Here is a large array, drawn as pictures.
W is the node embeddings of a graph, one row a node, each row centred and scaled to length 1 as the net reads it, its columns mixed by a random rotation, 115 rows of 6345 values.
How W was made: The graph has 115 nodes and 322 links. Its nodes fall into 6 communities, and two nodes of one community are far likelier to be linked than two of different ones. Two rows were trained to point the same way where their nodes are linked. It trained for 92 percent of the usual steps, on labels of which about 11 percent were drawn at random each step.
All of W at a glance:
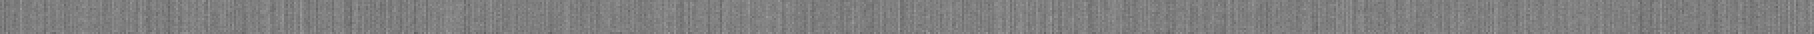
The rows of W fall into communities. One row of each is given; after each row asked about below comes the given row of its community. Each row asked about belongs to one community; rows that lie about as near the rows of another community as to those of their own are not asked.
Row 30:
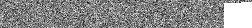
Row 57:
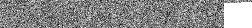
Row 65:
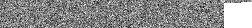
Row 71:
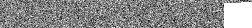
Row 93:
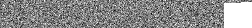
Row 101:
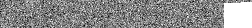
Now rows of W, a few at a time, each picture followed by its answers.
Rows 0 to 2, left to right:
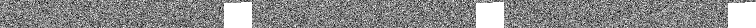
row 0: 71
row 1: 93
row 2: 93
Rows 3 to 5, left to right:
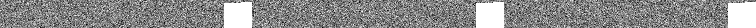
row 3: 30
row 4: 57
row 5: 30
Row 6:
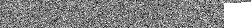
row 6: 65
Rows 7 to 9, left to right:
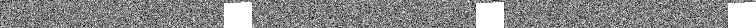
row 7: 101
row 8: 71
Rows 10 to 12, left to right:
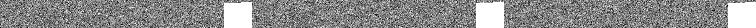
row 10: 93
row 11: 93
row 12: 101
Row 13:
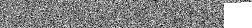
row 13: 71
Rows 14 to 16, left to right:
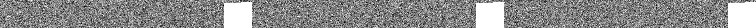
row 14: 71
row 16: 65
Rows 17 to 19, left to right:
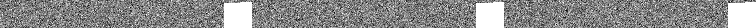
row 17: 65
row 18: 57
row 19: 101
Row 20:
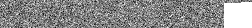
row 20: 93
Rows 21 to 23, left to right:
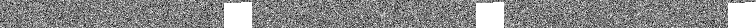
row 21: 71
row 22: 65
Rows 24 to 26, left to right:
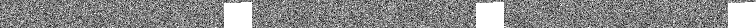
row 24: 93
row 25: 57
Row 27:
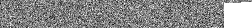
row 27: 93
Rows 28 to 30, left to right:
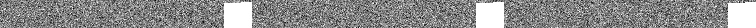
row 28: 57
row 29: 93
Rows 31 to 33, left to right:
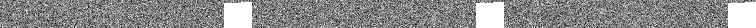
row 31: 57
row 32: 93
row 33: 93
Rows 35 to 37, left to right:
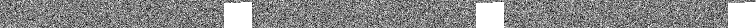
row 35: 30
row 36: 30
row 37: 71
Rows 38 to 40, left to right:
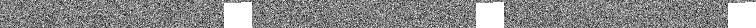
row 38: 93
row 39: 65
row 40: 57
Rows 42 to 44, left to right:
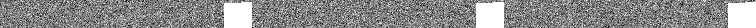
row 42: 93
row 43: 57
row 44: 101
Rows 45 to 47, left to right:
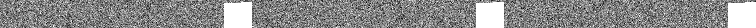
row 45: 30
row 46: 101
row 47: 101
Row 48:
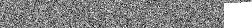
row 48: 71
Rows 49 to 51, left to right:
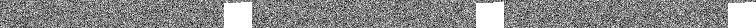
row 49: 101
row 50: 65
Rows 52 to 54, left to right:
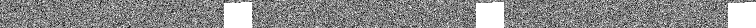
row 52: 30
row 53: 30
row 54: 101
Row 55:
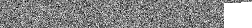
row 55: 65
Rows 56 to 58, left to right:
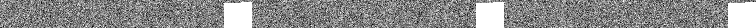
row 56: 57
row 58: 71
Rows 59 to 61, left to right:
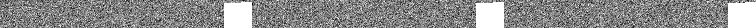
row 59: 65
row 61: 30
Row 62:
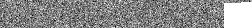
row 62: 71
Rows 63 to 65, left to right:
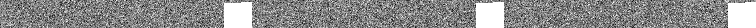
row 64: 71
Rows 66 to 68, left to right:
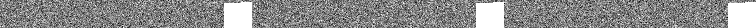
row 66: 30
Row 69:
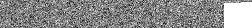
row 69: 101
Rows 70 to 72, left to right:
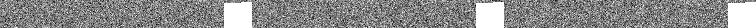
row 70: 65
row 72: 65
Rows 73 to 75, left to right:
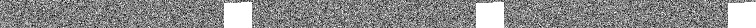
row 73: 93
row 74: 57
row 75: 93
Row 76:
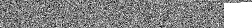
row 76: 101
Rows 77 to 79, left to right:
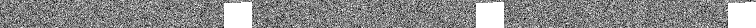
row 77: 57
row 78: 101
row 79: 65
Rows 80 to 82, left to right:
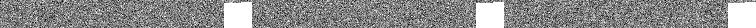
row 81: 65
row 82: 57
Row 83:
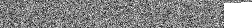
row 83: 101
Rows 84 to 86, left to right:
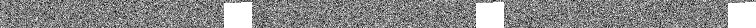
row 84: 93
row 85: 65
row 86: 101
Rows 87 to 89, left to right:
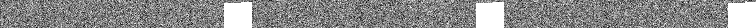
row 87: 101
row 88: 101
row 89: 30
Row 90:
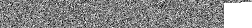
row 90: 71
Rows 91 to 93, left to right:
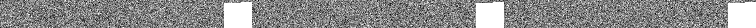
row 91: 93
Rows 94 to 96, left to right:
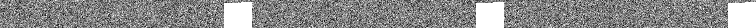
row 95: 71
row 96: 65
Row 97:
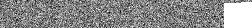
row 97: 65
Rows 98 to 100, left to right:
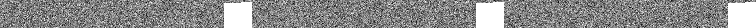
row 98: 57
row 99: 30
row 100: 65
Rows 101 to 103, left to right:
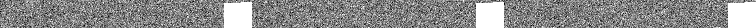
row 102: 101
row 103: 93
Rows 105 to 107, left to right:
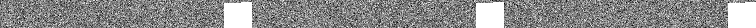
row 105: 93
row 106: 71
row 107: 93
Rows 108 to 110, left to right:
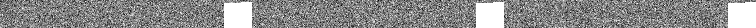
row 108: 65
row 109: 93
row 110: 71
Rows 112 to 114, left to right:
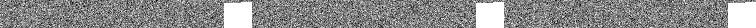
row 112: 65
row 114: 71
